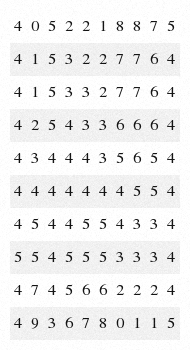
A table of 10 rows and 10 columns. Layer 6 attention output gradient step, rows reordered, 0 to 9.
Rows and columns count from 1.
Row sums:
42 41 42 43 42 42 41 42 42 44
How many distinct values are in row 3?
7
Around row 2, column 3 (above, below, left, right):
5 5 1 3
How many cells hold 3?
13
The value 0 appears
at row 1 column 2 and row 10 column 7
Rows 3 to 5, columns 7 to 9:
7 7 6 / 6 6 6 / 5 6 5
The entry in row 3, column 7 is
7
